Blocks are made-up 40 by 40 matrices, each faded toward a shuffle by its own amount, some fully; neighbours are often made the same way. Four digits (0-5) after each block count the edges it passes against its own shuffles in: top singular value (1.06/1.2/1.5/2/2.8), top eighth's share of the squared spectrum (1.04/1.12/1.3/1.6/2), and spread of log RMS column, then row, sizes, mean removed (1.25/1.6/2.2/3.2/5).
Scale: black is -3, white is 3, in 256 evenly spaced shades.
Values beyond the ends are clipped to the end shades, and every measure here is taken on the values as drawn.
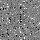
2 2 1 0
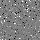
1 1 0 0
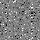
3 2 1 0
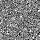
0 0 0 0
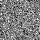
0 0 0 0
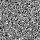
0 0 0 0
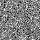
0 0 0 0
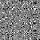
3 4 1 1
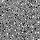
0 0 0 0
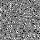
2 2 0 0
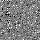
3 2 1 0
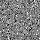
0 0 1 0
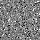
2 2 0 0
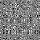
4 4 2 2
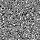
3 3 1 1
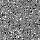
2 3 1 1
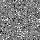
2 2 0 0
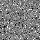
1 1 0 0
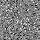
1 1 0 0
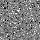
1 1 0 0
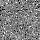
0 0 0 0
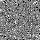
2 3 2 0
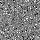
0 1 0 0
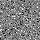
0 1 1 0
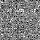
3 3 1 1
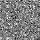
2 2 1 0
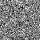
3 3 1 0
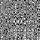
3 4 2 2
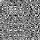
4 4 2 2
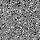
1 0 0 0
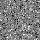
2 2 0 0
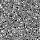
1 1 0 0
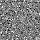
2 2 0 0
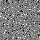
2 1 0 0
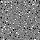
2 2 1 0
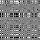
5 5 3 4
